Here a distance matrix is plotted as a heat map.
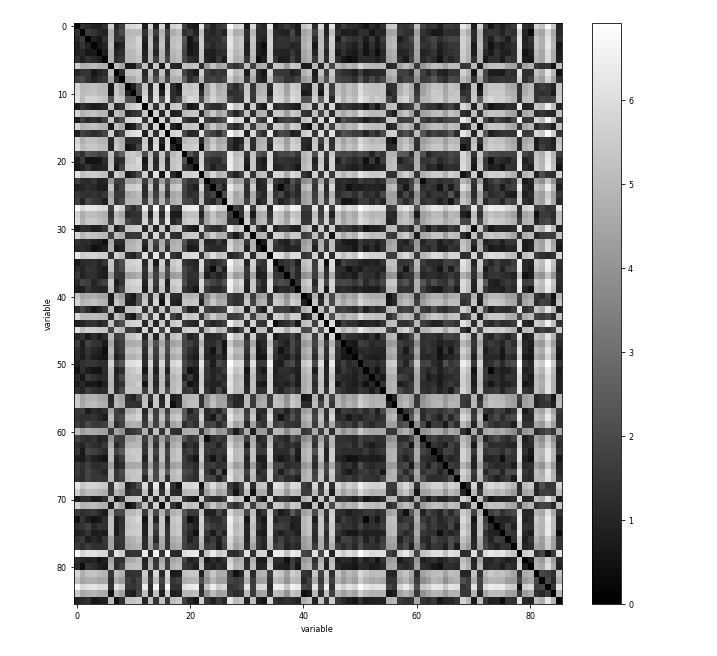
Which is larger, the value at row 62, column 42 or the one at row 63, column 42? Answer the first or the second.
the second
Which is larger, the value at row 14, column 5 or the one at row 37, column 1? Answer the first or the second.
the first
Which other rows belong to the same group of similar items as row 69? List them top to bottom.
6, 9, 10, 11, 13, 15, 17, 18, 22, 27, 28, 29, 31, 34, 40, 41, 43, 45, 55, 56, 60, 68, 71, 78, 81, 82, 83, 84
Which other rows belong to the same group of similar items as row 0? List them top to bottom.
1, 2, 3, 4, 5, 7, 8, 12, 14, 16, 19, 20, 21, 23, 24, 25, 26, 30, 32, 33, 35, 36, 37, 38, 39, 42, 44, 46, 47, 48, 49, 50, 51, 52, 53, 54, 57, 58, 59, 61, 62, 63, 64, 65, 66, 67, 70, 72, 73, 74, 75, 76, 77, 79, 80, 85
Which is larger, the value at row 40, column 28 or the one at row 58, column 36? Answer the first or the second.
the first
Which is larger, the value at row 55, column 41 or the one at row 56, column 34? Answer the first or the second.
the second
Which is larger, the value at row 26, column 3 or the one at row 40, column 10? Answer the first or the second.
the first
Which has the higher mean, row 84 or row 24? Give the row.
84
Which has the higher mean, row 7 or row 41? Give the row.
41
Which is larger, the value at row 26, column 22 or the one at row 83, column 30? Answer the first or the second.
the second
